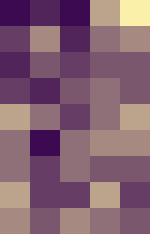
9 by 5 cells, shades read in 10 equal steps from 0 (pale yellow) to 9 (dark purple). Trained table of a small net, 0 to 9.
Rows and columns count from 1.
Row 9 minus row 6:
-1 -3 -1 1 2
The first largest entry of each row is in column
1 3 1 2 3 2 2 2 2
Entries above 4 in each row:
3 3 5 5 3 3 5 3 3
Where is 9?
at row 1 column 1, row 1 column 3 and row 6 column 2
